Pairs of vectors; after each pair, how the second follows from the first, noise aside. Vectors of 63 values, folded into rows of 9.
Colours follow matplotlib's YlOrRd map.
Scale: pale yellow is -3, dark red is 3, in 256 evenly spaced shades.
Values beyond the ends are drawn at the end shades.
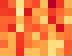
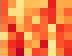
reversed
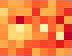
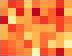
shuffled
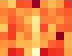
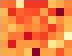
shuffled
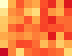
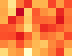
shuffled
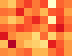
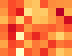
reversed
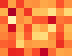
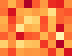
reversed
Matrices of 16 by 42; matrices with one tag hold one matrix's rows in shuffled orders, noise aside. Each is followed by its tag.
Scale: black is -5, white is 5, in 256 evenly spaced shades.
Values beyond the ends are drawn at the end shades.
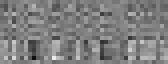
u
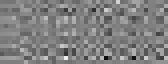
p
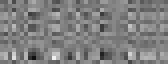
u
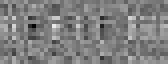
u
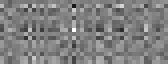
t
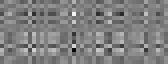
t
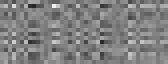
u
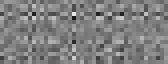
t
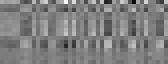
p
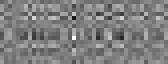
t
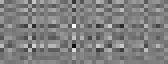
t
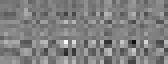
p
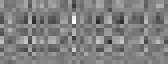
t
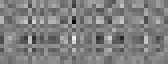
t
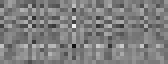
t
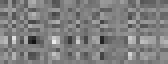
u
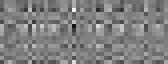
t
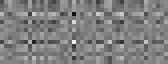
t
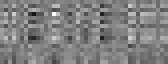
u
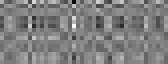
t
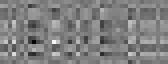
u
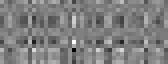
t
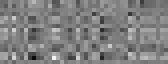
u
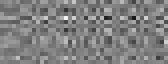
p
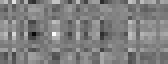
u
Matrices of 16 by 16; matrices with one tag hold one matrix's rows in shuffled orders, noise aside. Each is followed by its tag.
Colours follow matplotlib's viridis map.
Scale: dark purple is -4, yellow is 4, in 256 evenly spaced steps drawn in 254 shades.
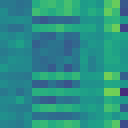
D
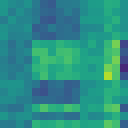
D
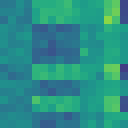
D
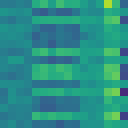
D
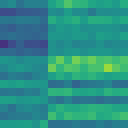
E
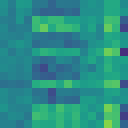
D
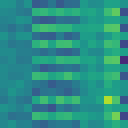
D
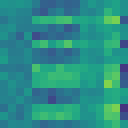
D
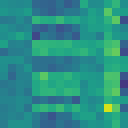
D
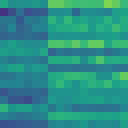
E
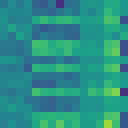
D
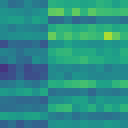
E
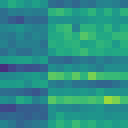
E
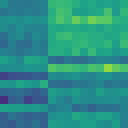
E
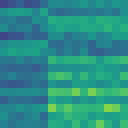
E
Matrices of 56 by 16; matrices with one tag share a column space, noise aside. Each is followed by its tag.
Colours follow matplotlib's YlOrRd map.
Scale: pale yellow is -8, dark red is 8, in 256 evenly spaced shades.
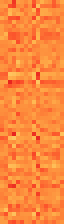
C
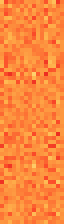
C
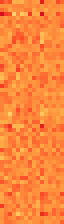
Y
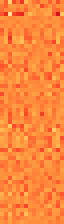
Y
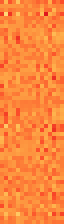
Y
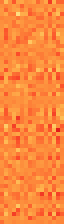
Y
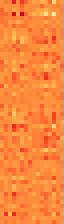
Y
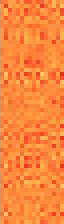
C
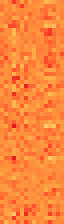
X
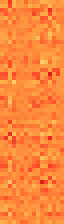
C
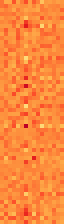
X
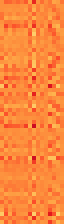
X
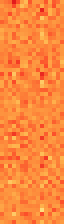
C
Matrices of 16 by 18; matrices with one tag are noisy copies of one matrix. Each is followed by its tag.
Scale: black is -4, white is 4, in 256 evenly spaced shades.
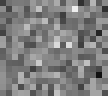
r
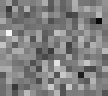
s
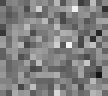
r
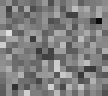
s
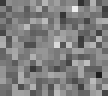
r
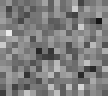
s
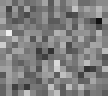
s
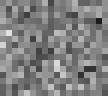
s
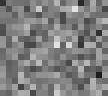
r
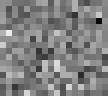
s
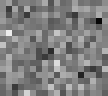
s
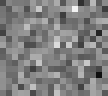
r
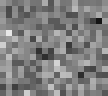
s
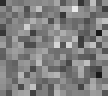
r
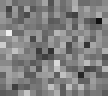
s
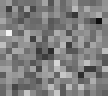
s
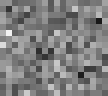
s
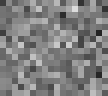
r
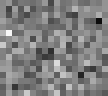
s
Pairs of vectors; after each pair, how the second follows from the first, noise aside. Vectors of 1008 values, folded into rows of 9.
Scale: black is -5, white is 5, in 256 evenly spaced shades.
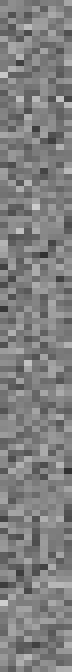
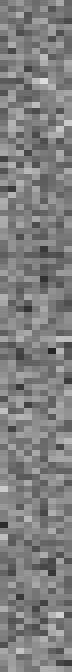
shuffled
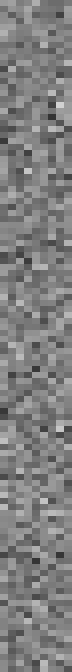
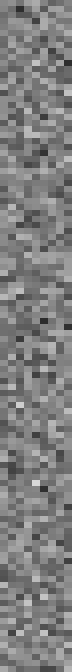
shuffled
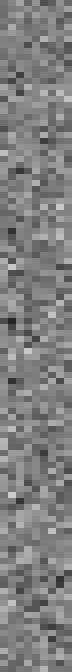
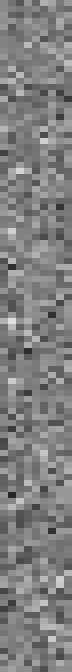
negated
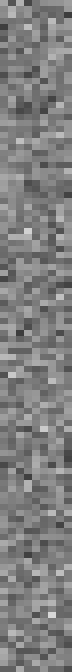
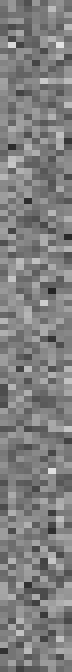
shuffled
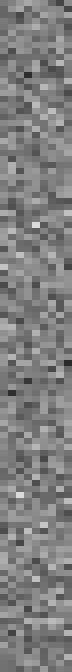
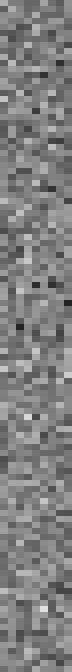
shuffled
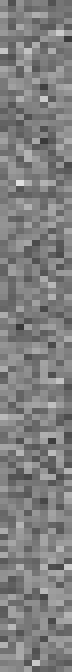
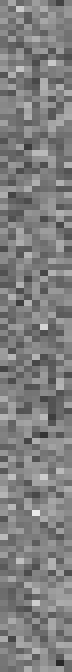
shuffled
